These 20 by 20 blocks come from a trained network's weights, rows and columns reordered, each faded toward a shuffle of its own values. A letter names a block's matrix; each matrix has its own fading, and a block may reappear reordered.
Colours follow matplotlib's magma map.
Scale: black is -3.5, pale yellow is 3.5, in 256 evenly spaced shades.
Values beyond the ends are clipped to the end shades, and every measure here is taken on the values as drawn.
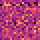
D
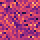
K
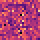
K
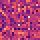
D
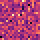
K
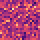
K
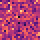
K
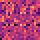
D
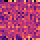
D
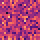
K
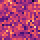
K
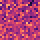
K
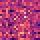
D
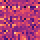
D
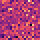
D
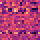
D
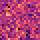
K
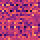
D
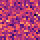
K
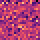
D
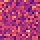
K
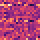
D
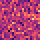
K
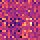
D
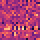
D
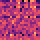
D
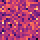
K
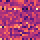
D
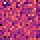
K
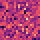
K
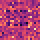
D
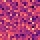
K
